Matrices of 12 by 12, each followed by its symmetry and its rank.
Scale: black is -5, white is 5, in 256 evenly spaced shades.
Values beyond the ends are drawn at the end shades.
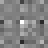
symmetric, rank two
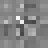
symmetric, rank two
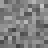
neither, full rank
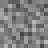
antisymmetric, full rank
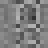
neither, rank two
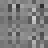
neither, rank two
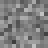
antisymmetric, full rank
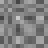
symmetric, rank two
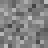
neither, full rank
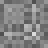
symmetric, rank two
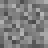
antisymmetric, full rank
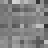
neither, rank two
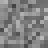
neither, full rank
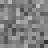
neither, full rank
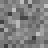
antisymmetric, full rank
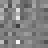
neither, rank two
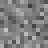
antisymmetric, full rank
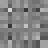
symmetric, rank two
